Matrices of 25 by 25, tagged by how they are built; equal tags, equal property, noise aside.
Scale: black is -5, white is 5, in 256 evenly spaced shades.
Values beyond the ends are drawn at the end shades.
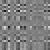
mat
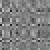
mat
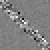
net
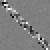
net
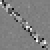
net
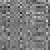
mat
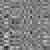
mat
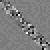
net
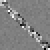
net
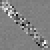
net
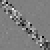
net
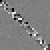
net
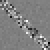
net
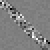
net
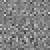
mat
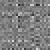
mat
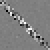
net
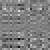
mat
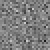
mat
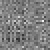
mat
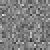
mat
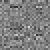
mat
